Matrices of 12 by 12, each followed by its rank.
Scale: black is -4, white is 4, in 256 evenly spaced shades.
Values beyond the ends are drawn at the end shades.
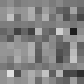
two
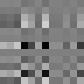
one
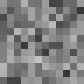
full rank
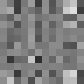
two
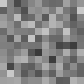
full rank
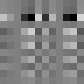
one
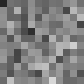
full rank
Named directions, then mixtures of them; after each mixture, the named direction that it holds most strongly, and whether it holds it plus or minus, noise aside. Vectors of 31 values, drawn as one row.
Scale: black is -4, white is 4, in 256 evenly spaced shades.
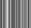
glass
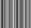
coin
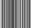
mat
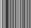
glass, minus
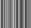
coin, plus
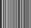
mat, minus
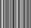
coin, minus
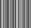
coin, minus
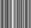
glass, minus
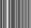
glass, plus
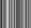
glass, plus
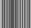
mat, plus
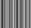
coin, plus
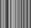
glass, minus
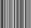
coin, plus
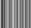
coin, plus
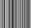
mat, plus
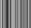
glass, minus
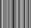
coin, minus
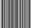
mat, plus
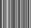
glass, plus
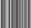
glass, plus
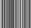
mat, plus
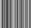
glass, minus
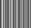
coin, minus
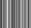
glass, plus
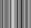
glass, minus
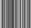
mat, plus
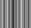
glass, plus
